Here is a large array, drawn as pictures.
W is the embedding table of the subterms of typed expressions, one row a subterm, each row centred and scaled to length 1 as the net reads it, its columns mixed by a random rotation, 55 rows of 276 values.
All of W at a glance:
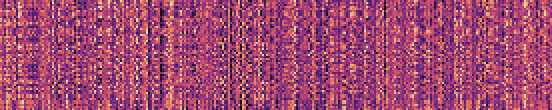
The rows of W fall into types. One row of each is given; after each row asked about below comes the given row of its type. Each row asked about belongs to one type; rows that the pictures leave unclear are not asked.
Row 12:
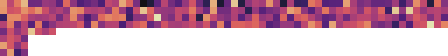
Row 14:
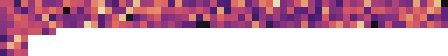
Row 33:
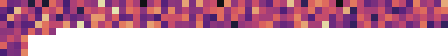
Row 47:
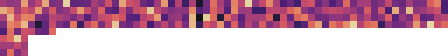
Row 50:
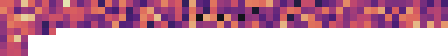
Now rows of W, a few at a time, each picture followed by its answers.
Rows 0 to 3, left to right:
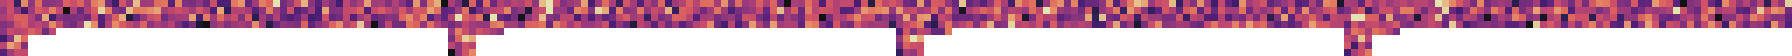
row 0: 14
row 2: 47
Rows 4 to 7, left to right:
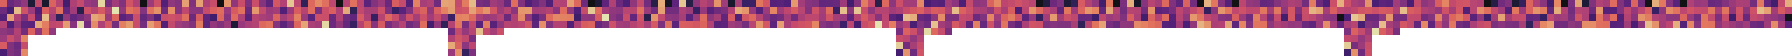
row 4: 33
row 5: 12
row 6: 12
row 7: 12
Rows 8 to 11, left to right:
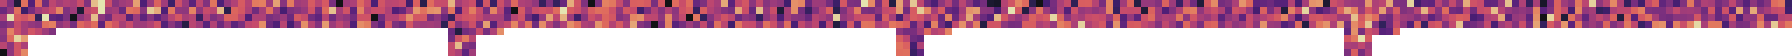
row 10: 12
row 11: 47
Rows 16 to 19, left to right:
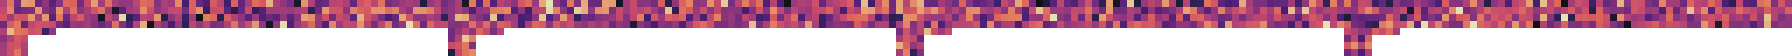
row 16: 50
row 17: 14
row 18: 12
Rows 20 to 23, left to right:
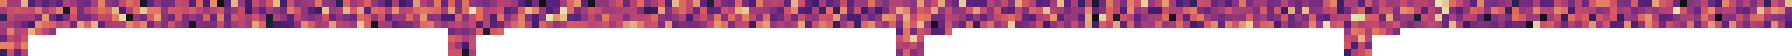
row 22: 47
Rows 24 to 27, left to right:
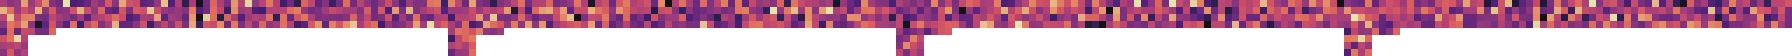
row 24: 47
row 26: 14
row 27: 47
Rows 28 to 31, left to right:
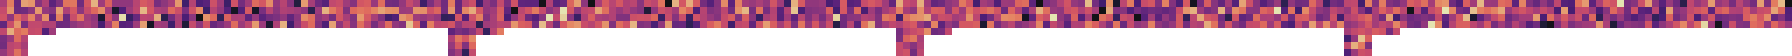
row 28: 50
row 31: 14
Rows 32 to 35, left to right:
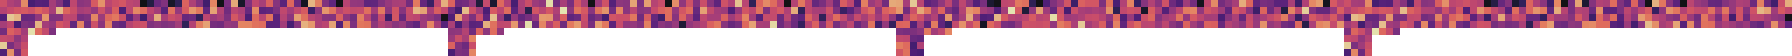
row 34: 12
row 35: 12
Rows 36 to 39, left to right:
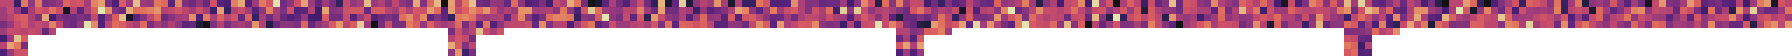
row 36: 14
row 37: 12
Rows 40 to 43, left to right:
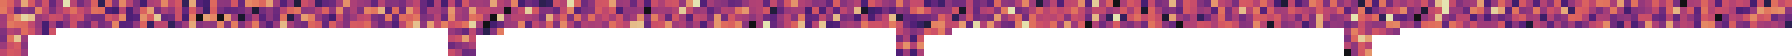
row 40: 50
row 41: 47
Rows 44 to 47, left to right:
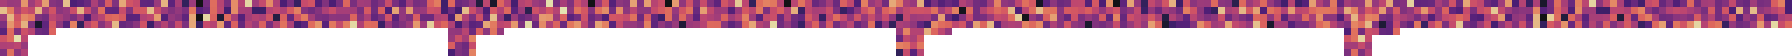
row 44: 47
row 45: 33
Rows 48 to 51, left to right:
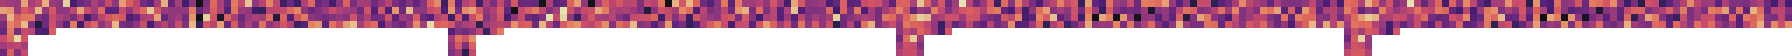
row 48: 47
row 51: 50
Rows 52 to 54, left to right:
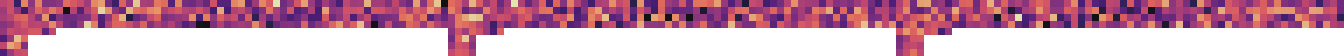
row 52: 14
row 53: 50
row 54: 50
